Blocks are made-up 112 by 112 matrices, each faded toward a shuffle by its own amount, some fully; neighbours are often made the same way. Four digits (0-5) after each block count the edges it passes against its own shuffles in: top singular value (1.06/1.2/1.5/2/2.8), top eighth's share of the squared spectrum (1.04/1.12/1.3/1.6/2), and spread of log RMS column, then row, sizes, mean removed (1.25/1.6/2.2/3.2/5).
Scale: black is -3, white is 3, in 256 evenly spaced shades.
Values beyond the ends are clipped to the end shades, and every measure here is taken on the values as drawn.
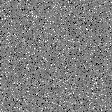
2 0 0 0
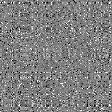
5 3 2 2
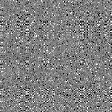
5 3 3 3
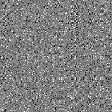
4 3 2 2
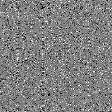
4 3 2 2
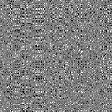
5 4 3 3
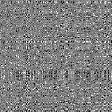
5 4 3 3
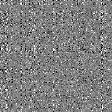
4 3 3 3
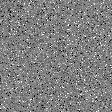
0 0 0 0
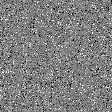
0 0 1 1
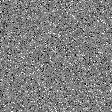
2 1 0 0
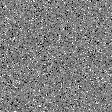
0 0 0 0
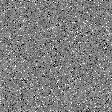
2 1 0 0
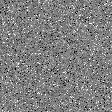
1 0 0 0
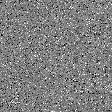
2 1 0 0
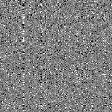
4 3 2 2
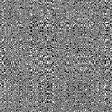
5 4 3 3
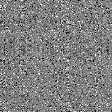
4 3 2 2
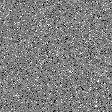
2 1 0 0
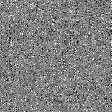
3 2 1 0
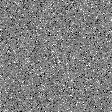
1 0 0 0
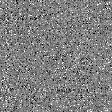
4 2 1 1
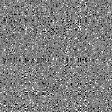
4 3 3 2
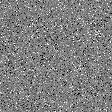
1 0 0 0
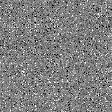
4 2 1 1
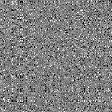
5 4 3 2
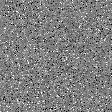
2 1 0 0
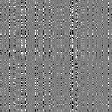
5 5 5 3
